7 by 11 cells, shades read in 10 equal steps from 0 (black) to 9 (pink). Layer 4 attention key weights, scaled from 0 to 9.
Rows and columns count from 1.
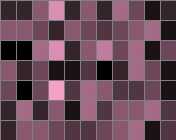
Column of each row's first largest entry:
4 10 4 9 4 2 9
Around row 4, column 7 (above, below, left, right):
7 5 3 2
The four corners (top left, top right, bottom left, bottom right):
2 2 2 3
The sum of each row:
39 44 43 29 42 44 41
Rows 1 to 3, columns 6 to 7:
5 2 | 4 3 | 5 7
